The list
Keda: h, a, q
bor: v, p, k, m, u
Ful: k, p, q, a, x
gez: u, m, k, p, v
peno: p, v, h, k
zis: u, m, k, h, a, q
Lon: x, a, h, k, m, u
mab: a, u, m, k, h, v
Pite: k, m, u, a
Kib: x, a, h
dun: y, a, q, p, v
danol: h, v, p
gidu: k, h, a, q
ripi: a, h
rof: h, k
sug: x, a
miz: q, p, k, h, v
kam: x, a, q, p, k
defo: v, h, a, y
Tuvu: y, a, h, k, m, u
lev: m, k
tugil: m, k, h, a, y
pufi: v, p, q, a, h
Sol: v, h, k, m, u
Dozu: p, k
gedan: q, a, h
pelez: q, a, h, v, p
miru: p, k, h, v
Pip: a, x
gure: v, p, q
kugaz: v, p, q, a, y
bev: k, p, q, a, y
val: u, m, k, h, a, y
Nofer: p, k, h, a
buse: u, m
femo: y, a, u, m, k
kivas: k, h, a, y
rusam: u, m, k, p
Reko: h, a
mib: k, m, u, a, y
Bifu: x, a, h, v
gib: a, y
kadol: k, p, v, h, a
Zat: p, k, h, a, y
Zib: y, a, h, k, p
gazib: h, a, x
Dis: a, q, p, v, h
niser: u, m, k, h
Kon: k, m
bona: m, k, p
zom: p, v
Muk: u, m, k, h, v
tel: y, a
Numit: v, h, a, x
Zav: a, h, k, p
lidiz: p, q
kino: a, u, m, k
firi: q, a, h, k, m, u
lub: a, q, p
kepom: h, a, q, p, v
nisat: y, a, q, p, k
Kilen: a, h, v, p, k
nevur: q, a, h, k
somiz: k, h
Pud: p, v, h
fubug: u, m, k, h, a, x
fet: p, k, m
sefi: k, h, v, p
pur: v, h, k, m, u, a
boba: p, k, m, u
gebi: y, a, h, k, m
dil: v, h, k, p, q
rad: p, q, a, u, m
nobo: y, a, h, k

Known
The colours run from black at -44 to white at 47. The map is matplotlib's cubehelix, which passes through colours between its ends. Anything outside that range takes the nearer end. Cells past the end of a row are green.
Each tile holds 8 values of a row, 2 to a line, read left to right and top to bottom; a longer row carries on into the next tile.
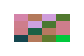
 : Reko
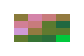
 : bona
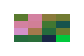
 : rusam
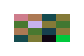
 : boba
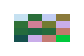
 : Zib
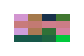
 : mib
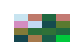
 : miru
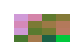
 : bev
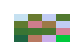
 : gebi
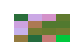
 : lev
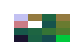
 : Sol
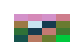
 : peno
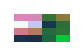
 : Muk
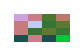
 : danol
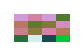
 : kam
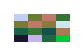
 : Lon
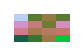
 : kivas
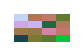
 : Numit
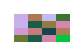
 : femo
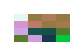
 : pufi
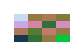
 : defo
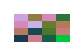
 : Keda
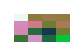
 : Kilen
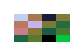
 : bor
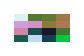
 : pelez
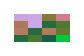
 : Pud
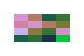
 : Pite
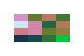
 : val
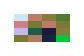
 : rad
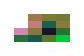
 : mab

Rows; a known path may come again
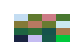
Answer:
Lon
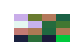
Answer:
zis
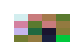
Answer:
rad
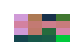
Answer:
mib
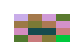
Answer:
ripi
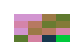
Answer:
Ful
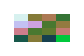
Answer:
gidu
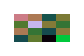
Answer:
boba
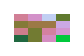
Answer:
tel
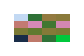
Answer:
Zat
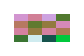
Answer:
kam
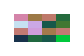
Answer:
fubug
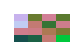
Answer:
tugil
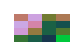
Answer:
gez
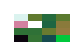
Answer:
pur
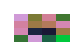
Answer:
gedan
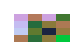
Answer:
kino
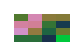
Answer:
rusam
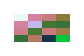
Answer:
Dis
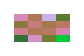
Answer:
nisat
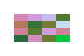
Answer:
sug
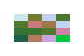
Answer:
gebi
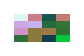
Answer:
sefi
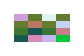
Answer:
nobo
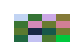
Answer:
Zav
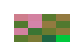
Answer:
fet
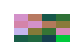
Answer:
Pite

